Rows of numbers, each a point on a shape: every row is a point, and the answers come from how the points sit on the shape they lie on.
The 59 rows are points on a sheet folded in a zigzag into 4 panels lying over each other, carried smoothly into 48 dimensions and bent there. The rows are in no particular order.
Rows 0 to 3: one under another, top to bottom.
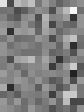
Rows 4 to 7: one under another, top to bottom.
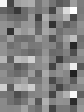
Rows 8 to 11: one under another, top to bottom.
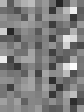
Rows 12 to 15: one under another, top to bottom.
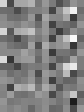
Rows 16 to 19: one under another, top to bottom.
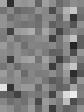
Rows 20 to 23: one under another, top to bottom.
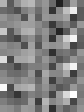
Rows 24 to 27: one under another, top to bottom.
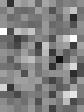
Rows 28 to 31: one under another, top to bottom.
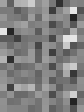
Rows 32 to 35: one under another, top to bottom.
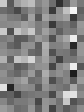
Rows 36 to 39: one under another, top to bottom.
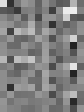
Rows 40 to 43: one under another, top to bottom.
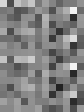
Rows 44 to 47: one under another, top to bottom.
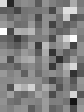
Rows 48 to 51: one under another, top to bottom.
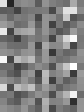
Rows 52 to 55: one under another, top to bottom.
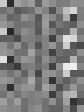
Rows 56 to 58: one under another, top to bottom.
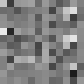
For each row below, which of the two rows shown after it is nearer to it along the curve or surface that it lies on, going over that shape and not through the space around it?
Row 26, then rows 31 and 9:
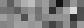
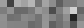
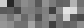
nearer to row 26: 31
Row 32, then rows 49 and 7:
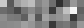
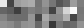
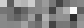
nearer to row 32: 7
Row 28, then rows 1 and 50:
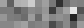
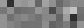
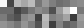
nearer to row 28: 50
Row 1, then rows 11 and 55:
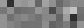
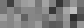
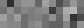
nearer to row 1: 55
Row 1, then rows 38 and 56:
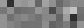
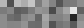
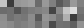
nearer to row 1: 56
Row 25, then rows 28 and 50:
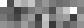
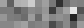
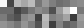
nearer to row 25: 50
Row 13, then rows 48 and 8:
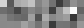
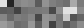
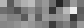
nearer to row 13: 8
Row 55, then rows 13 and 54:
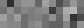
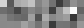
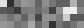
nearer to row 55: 54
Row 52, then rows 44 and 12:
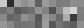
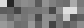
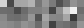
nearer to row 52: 44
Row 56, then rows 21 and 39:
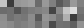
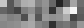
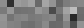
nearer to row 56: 39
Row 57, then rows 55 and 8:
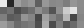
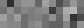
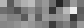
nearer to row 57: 55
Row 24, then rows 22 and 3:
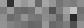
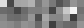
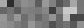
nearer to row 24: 3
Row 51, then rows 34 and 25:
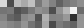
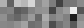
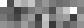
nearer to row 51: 25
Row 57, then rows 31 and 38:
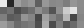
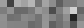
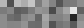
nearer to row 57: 31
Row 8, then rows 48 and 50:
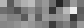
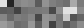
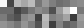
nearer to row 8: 50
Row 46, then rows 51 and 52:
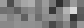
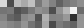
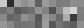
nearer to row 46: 51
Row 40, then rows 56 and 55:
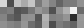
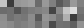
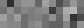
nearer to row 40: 56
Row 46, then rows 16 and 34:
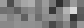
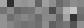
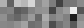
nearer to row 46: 34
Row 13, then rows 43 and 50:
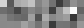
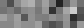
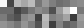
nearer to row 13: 50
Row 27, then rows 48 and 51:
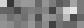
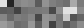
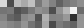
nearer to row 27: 48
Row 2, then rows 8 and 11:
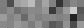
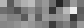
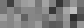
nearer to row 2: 11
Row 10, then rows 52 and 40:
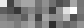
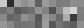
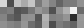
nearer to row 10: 40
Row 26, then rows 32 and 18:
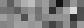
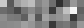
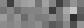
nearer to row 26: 32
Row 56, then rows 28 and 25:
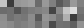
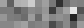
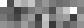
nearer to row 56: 25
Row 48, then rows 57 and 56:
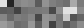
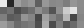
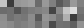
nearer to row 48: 57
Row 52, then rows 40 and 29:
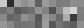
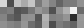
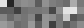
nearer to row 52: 29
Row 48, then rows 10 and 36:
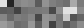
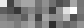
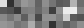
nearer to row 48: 36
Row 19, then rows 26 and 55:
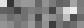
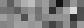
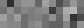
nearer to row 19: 55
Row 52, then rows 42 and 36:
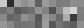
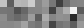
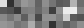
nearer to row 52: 36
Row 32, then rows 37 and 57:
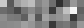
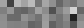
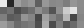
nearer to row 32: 37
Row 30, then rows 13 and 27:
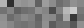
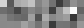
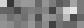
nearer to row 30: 27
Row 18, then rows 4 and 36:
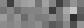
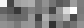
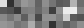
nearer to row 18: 36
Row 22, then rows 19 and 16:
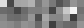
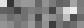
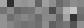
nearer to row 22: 19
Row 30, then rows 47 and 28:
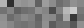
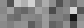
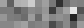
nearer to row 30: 47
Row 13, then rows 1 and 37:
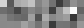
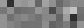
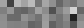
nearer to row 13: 37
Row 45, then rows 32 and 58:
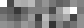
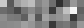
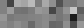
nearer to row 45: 32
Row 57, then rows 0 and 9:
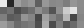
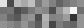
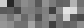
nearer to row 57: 9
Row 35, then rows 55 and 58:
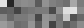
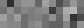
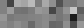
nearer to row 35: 55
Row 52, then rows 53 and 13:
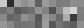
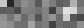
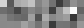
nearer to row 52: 53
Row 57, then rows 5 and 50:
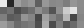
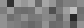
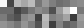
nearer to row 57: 5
